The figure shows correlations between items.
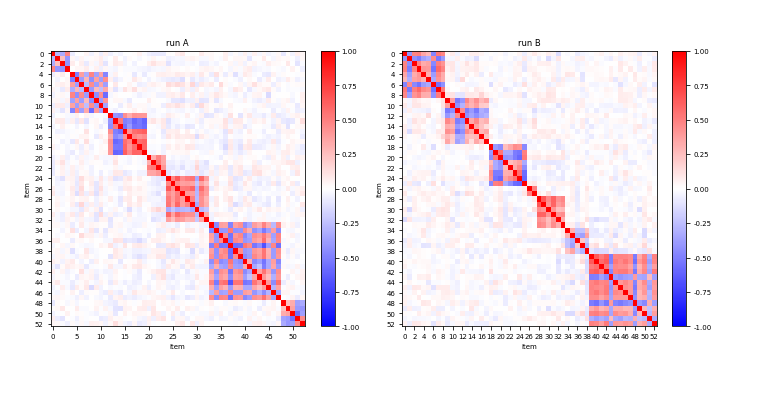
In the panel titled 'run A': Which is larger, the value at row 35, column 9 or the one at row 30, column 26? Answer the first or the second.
the first
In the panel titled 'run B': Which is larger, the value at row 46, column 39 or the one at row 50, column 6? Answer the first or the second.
the first
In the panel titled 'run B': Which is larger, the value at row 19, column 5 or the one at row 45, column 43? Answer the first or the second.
the first
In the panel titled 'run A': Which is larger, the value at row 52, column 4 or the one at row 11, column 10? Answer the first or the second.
the first
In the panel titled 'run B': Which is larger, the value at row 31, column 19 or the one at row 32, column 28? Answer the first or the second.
the second
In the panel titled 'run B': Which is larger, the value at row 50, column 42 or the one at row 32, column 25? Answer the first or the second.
the first
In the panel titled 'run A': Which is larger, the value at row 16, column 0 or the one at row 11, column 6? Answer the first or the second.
the first
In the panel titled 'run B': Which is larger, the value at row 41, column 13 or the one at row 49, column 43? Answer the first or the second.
the first
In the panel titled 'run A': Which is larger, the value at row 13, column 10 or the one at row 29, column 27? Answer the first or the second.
the second
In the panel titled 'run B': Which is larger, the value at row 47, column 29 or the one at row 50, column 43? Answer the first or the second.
the first
